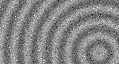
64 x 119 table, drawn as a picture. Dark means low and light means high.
Average level on the scale: 50%. Rings: centred on the bottom right. Mirror symmetry: none. Histogram: bell-shaped.
